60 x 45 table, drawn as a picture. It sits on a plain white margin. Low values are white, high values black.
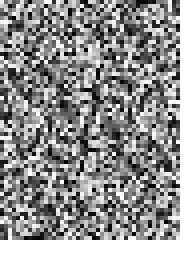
Slope: none. Histogram: flat. Symmetry: a half turn. Grain: fine.
